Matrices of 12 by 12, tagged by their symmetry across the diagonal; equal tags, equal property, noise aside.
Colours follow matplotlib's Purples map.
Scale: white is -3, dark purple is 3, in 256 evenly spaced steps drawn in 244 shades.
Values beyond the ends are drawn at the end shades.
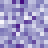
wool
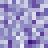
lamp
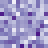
wool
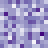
wool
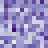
lamp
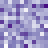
wool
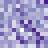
lamp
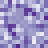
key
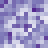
key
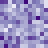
lamp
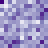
key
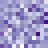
wool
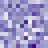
lamp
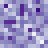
key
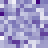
wool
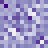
key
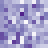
lamp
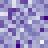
key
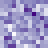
wool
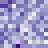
lamp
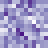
wool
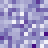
key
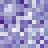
key
